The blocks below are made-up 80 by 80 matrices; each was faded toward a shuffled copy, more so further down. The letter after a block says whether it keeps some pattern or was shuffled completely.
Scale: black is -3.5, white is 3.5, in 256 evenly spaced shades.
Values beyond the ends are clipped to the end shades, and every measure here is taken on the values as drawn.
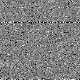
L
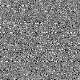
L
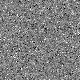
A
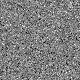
A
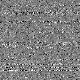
L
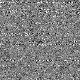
L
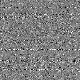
L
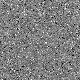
A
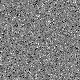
A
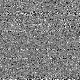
L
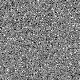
A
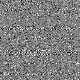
L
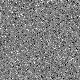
A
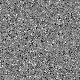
A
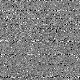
L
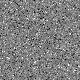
A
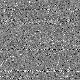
L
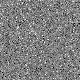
A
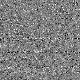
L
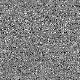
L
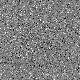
A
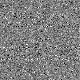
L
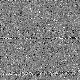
L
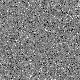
A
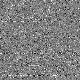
L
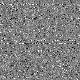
L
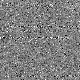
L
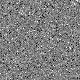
A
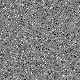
A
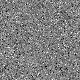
A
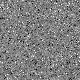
A
